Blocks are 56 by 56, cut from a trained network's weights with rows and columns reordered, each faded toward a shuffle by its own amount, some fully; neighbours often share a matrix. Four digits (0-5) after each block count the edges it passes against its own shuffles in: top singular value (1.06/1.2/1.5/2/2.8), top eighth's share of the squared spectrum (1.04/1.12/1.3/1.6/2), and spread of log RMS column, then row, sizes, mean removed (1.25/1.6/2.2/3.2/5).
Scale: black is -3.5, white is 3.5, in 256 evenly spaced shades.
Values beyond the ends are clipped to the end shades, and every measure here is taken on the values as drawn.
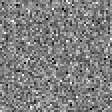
1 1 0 0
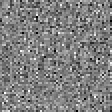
3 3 1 1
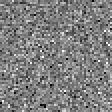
1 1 0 0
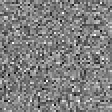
3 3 1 1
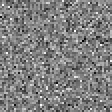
2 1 0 0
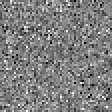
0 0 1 0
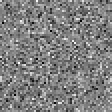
2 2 0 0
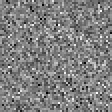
0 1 0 0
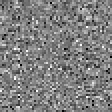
3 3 1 1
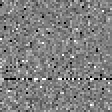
3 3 0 1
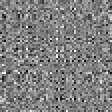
3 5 2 3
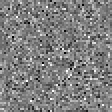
0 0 0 0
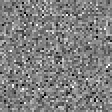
2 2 1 1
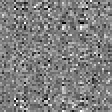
4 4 3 2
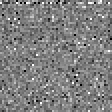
2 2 0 1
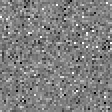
0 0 0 0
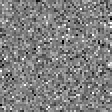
1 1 0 0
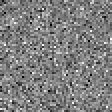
2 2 0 0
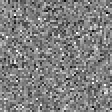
0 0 0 0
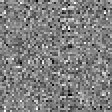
3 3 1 2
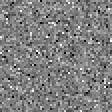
0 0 0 0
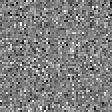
3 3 1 2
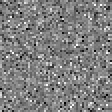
1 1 0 0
